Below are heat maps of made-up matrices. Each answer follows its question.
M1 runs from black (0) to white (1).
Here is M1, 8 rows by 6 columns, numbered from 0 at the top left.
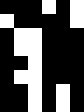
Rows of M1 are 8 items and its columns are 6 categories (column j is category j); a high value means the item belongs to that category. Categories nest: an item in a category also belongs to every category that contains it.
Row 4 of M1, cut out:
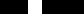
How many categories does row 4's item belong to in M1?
1
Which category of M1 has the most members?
2
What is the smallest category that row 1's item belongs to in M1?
0
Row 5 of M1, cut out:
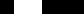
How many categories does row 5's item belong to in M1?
2
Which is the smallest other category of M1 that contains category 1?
2
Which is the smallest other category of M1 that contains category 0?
5
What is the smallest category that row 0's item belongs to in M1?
3
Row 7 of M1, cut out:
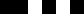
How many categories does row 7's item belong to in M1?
2
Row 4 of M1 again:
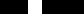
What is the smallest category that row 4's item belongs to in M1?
2
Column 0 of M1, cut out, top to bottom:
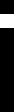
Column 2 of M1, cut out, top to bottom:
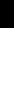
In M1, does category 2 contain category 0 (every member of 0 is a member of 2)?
no
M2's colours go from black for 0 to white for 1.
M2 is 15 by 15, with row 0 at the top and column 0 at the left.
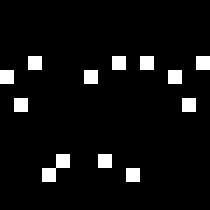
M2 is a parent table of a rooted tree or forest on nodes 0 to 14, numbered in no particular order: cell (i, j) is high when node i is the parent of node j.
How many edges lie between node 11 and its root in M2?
0
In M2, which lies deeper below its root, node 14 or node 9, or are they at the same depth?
the same depth
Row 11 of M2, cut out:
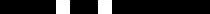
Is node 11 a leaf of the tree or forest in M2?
no
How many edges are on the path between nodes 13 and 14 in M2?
4
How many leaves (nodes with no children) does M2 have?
10
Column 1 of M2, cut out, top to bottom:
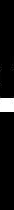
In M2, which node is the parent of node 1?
7
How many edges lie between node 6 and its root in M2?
1
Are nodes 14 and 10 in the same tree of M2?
yes
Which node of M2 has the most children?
4
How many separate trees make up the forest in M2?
2
